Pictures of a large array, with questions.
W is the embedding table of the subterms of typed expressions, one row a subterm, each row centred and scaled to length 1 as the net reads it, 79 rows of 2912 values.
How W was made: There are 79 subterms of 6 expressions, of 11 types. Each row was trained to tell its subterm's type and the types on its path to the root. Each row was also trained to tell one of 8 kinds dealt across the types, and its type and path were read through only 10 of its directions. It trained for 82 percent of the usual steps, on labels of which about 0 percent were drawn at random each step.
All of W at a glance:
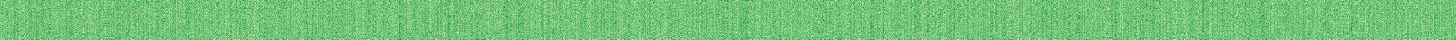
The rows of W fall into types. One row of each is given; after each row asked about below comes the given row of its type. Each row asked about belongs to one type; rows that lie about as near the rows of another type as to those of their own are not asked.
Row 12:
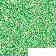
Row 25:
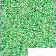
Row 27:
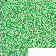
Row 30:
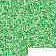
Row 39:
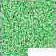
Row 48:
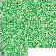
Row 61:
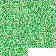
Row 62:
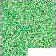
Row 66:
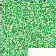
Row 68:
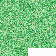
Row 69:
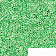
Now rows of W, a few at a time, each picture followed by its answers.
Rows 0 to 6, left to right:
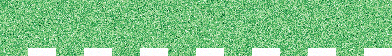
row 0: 62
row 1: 48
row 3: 66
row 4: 68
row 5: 39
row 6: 61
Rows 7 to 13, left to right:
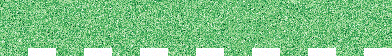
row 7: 68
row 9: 27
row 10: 30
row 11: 69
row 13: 61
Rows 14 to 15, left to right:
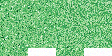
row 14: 39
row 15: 27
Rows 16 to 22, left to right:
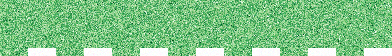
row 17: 62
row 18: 61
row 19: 61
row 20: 68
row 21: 62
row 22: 25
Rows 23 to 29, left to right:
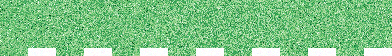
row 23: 69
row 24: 27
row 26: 61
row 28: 68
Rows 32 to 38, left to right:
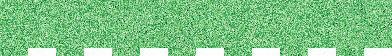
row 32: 48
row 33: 27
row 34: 30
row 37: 25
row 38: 69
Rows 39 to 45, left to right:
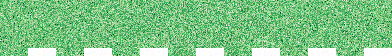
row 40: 48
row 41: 62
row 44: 25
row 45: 48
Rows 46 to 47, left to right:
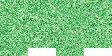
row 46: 48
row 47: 25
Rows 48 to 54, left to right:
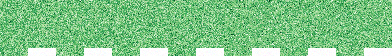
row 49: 30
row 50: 61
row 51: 27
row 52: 25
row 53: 68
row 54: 62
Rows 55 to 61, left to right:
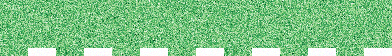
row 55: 27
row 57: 30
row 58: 39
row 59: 27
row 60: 30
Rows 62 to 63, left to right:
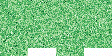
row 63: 30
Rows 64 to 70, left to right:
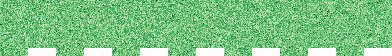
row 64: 48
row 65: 39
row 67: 39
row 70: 25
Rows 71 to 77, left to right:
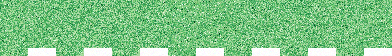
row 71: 39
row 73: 48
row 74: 27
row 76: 69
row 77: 30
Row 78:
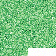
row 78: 48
